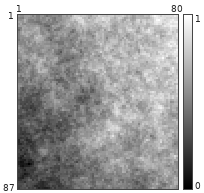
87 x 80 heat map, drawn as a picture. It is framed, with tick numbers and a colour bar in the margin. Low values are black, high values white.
Average level on the scale: 60%. Odd rows or columns: none. Ninth with the lowest average: bottom left. Slope: up to the top right.
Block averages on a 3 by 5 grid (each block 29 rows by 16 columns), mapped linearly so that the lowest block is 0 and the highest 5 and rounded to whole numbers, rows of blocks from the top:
33445
12344
01333
